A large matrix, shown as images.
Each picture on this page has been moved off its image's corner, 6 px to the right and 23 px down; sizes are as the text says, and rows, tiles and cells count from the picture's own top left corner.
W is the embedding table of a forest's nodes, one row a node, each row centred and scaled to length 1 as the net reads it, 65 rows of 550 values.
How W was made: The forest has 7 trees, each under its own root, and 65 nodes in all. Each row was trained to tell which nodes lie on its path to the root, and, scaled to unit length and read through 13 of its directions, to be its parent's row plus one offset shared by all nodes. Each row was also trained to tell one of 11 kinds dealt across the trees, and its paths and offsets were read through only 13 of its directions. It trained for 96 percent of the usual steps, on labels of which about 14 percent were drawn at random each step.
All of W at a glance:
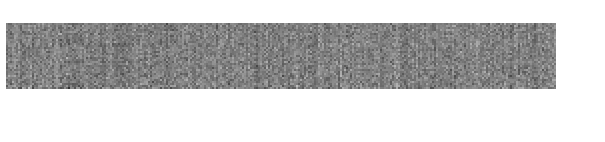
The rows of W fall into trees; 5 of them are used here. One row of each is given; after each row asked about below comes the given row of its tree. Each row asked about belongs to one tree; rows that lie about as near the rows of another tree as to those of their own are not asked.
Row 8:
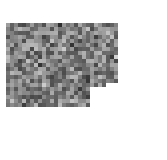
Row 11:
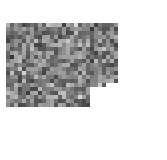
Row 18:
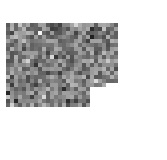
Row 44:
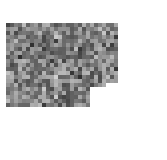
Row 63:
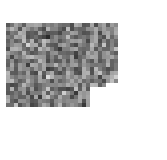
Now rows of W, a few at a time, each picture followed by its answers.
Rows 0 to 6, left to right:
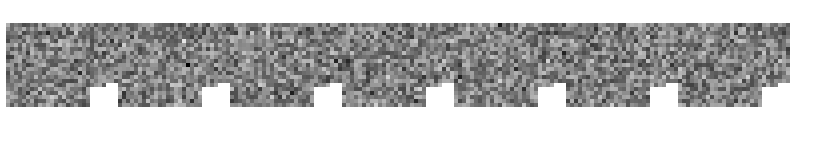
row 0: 11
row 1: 63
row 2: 18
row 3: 18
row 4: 18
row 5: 11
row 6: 18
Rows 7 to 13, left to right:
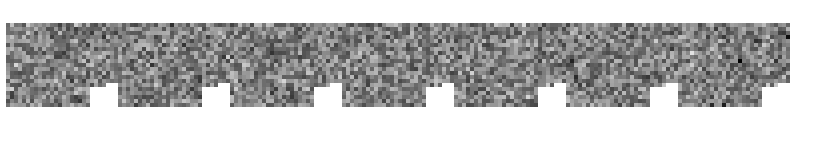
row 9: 44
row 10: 8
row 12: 18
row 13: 18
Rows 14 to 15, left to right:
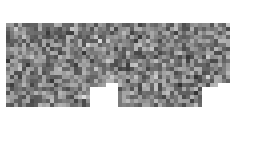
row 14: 63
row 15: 8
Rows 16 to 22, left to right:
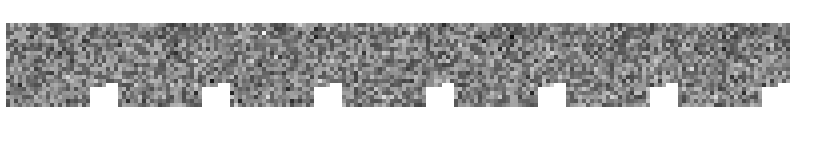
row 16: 18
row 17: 63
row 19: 11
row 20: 63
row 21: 44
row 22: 44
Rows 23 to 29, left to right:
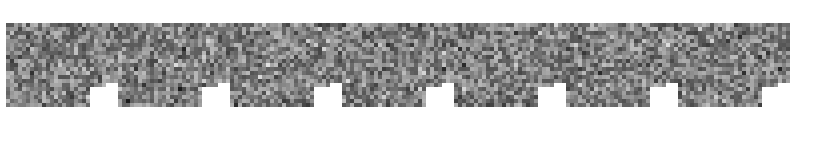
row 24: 44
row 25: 11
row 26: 63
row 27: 11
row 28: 11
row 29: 44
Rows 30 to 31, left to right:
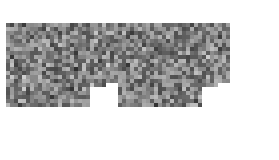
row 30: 8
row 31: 44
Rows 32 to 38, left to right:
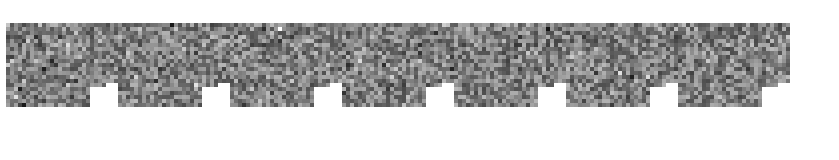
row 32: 11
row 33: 8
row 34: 44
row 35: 44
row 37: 44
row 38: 63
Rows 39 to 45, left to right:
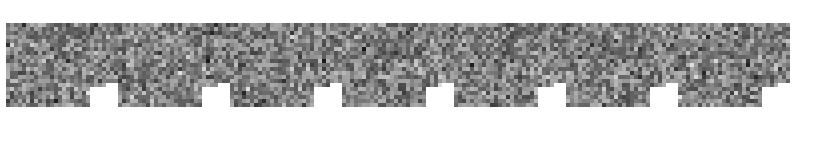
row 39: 63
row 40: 18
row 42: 44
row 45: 18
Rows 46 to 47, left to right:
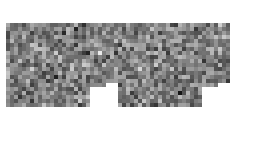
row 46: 63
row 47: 11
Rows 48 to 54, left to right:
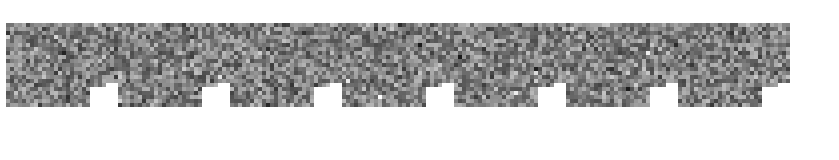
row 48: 44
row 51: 44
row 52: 18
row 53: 44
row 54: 11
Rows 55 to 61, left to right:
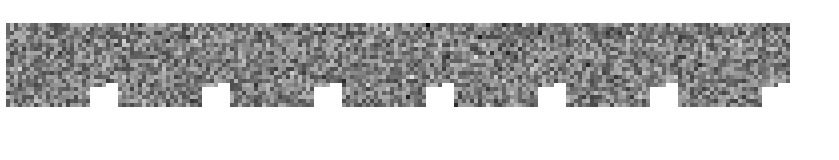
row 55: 18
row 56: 11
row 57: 63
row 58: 11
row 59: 63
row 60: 63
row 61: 11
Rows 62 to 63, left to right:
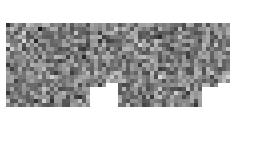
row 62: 44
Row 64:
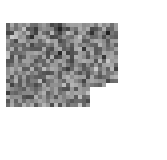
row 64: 18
